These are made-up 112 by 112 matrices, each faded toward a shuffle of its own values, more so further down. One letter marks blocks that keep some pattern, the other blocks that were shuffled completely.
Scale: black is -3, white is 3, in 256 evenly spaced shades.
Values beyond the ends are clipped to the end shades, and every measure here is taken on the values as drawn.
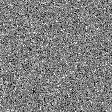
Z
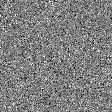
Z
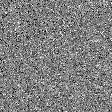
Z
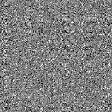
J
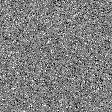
Z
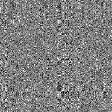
J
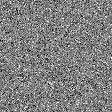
Z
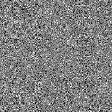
J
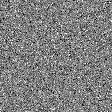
Z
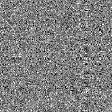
J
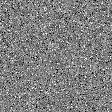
Z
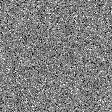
Z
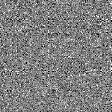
J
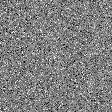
Z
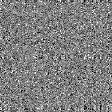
J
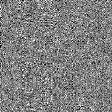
J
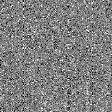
J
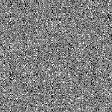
J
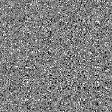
J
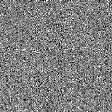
J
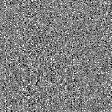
J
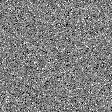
Z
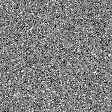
Z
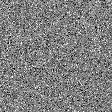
Z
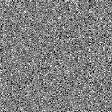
J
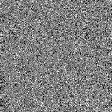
J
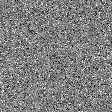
Z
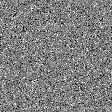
Z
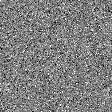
Z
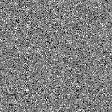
J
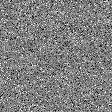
Z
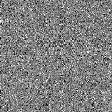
J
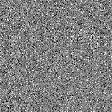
J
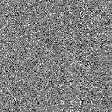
J
